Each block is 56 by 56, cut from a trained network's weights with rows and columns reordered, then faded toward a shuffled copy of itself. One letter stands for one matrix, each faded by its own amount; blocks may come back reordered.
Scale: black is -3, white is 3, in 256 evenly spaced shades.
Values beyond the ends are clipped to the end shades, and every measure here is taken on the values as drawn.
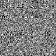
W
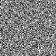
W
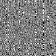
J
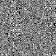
W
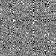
J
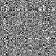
J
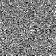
W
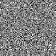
W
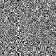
W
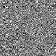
W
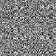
J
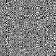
J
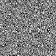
W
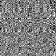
J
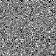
W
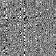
J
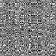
J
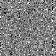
W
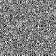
W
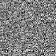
W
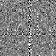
J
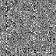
W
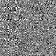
W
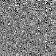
W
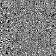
W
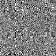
W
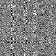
J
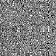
W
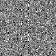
W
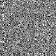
W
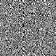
W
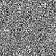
W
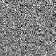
W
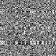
J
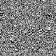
W
